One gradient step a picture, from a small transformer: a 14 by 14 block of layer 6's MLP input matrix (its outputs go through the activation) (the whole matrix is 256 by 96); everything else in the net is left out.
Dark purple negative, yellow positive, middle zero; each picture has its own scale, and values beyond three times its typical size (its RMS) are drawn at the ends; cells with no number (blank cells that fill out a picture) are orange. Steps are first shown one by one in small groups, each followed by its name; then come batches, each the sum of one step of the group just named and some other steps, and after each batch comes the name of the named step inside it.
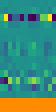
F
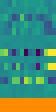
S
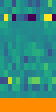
F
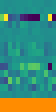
F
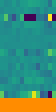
S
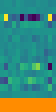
F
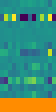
F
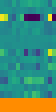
S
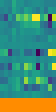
S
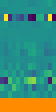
F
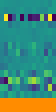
F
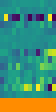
S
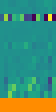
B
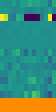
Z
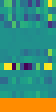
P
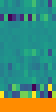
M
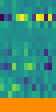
B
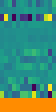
M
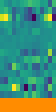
Z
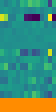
Z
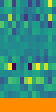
P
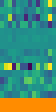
P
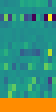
B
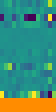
P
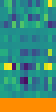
P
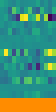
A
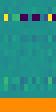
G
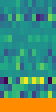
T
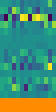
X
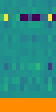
G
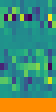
X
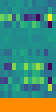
T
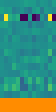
G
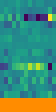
T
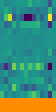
T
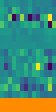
X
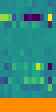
T
